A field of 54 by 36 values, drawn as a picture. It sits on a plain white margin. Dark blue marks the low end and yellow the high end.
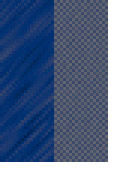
It is made of 1 by 2 panels. Panel 1,1: very low, slanting up to the right, faint in contrast. Panel 1,2: low, checkered.
